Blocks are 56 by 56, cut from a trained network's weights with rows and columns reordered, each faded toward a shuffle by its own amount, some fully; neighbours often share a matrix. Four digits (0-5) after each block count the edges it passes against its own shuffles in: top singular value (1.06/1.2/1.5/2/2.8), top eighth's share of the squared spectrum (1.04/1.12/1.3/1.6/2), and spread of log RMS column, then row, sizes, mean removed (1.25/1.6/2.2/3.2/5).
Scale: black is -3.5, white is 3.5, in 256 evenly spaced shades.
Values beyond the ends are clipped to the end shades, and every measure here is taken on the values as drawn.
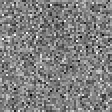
2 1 0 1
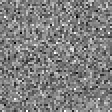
0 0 0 0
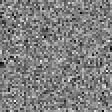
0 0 0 0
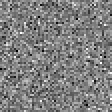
1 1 1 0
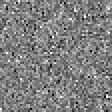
1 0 0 0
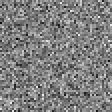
3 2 0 1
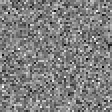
0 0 0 0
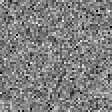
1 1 0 0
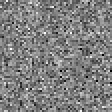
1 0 0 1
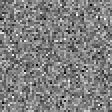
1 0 0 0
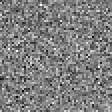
1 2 1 1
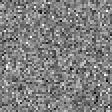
0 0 0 0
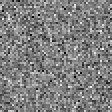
0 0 0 0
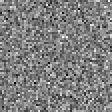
1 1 0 0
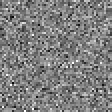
1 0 0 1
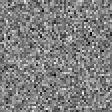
0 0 0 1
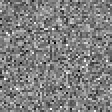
0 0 0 0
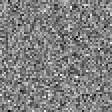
1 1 0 0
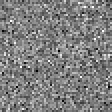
1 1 0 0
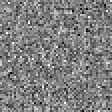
1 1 0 0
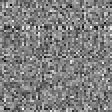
4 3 1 2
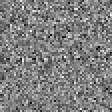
3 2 0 1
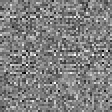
4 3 1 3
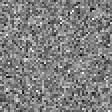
1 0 0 0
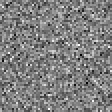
1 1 0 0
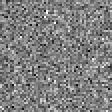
2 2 0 1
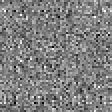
3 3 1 2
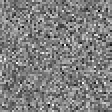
1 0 0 1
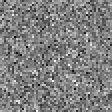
1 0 0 0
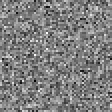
0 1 0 0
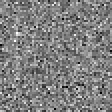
1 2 0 1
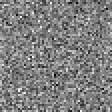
2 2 0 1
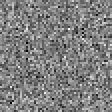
2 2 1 1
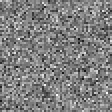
2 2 1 1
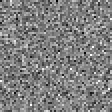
1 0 0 0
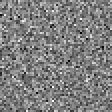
1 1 0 0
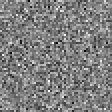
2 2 1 1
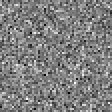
1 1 0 0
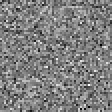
1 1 0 0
